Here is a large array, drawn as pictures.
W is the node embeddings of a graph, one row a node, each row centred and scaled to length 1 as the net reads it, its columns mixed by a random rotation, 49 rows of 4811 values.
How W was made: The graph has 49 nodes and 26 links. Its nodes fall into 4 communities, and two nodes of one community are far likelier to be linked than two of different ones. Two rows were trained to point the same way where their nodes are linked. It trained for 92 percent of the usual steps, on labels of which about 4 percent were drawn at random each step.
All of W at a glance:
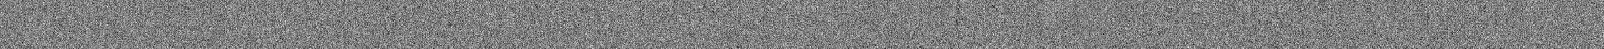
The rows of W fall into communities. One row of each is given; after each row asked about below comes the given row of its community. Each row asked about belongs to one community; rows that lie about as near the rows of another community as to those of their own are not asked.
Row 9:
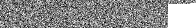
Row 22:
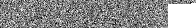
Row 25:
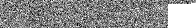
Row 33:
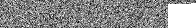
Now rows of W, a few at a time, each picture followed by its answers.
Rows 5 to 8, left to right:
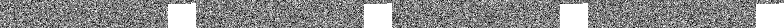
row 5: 33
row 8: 9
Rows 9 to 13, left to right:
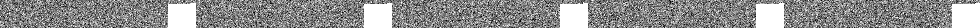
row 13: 22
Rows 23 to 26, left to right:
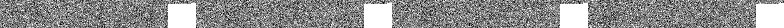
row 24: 25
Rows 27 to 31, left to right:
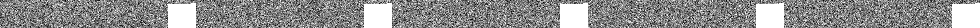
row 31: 33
